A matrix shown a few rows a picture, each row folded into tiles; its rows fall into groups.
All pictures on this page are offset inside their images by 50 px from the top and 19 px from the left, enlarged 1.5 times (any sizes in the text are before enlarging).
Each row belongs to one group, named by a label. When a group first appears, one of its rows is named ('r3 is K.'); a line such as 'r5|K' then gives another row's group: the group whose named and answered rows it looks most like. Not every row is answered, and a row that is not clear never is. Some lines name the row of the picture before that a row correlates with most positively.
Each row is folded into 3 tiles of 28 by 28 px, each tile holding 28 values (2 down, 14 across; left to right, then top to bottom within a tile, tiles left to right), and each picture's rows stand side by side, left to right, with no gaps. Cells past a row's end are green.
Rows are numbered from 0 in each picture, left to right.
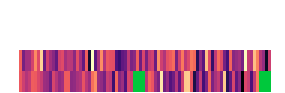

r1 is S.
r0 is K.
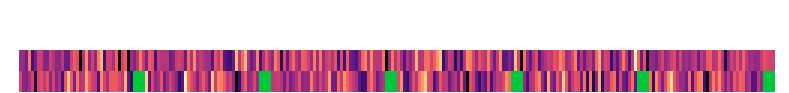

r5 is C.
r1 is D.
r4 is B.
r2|D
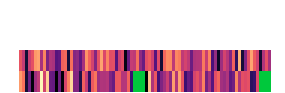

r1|D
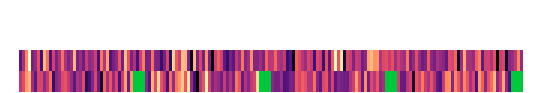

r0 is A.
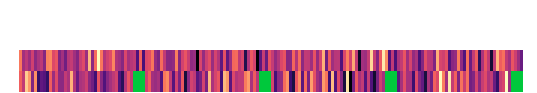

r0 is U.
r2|B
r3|S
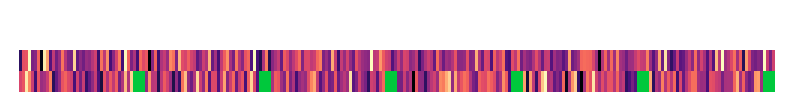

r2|S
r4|C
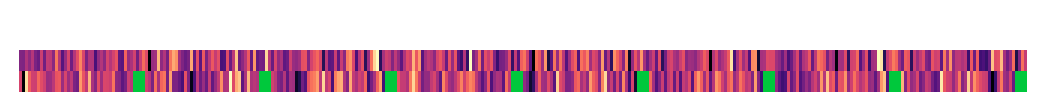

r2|S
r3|K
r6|S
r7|D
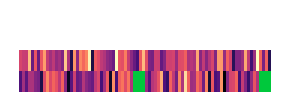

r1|B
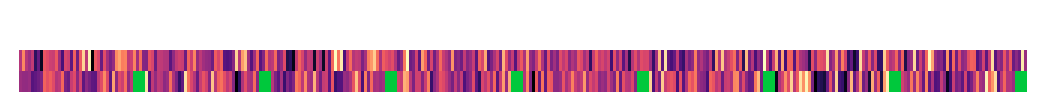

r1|D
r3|A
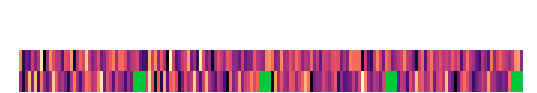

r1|A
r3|C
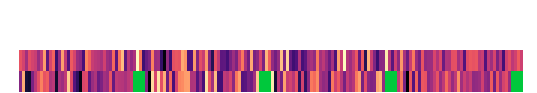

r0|C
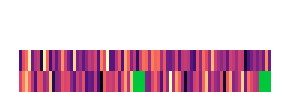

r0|A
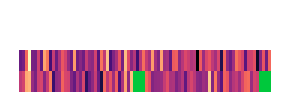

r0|A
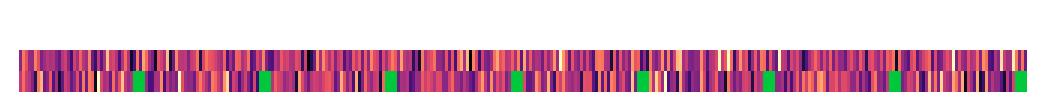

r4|B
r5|U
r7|B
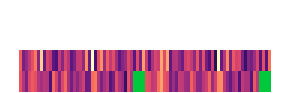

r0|K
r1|K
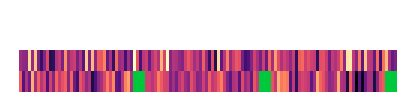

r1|K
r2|U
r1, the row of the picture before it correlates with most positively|1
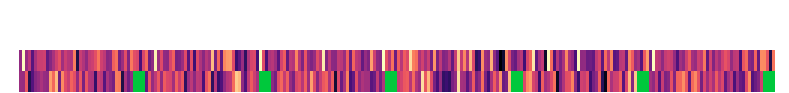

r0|U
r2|B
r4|A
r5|U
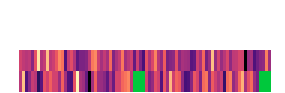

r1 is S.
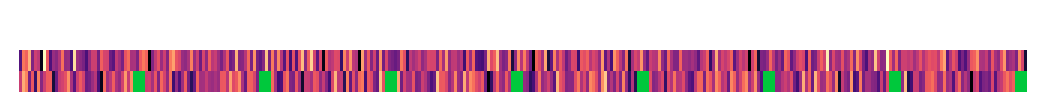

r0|A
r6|B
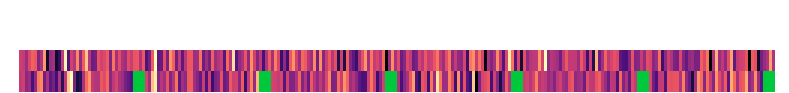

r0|C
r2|D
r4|K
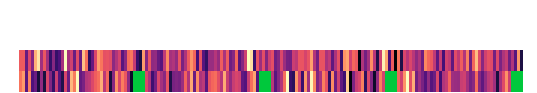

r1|S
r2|B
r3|U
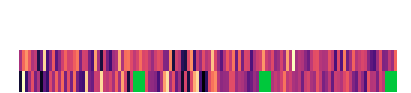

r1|C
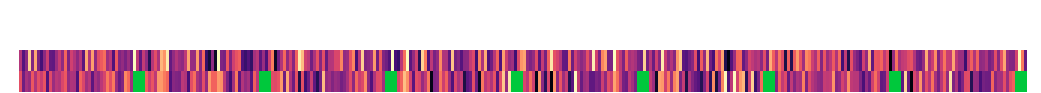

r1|K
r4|U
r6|D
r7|C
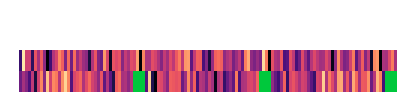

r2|S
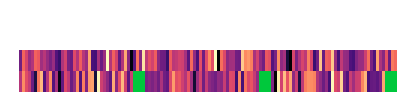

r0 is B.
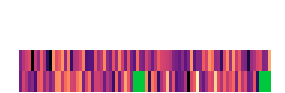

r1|C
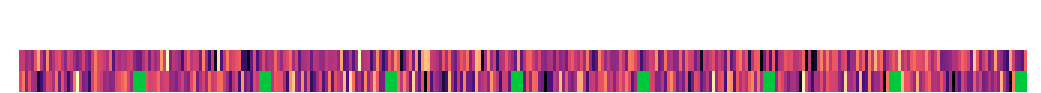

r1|K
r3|U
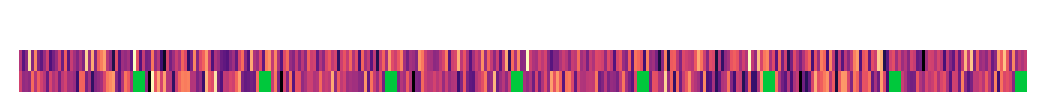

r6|S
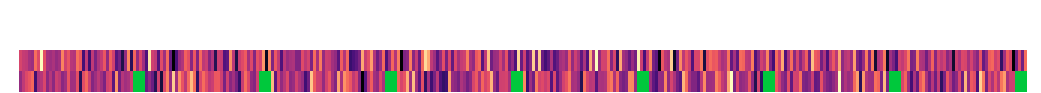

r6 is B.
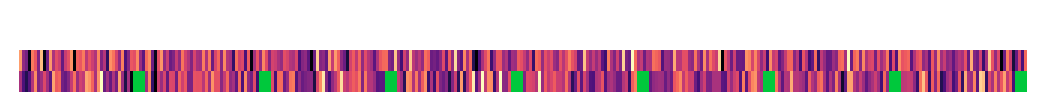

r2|C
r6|K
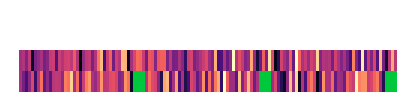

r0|S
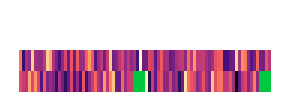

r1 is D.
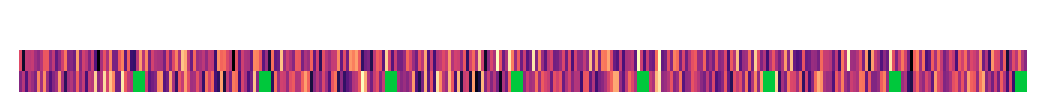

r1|B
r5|A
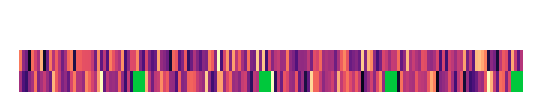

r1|K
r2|D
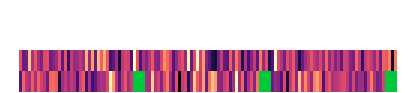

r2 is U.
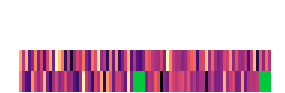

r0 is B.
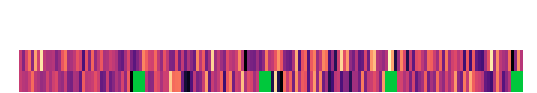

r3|D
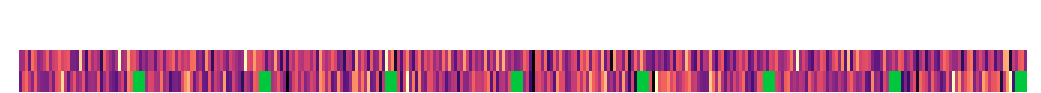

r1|S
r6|K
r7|S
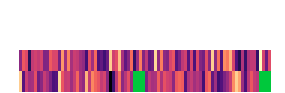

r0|D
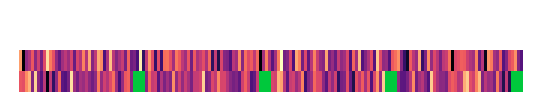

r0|U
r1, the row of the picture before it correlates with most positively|0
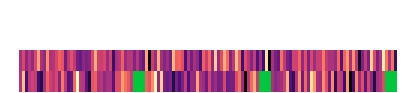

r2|B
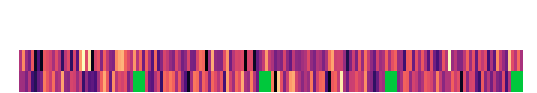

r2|C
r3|B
